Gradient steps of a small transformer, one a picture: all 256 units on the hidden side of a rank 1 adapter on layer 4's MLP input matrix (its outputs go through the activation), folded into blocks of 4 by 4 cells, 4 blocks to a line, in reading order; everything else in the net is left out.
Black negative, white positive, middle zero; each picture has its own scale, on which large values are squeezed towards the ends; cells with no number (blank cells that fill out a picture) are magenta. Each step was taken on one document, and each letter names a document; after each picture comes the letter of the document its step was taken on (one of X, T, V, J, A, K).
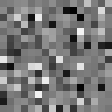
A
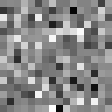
A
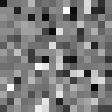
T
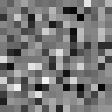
A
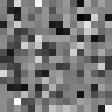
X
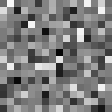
T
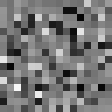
A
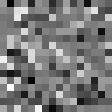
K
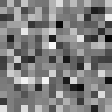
K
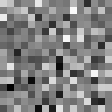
T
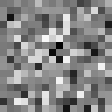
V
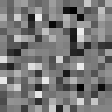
A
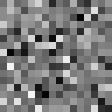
X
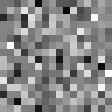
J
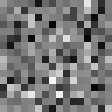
T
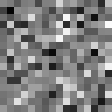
V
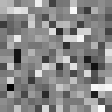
T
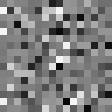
V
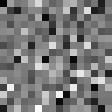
T
